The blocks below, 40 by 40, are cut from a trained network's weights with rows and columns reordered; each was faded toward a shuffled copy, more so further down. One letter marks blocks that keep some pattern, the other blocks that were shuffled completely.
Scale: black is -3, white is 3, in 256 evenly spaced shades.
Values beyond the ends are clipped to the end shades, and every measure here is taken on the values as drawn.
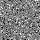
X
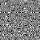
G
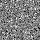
X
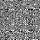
G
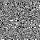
G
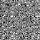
G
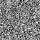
X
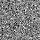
X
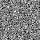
X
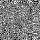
G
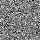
X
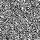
X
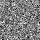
X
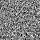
X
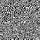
G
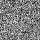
X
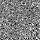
G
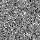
X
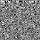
G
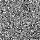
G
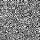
G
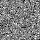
X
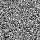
G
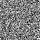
X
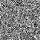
G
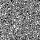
X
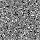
X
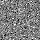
X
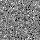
X
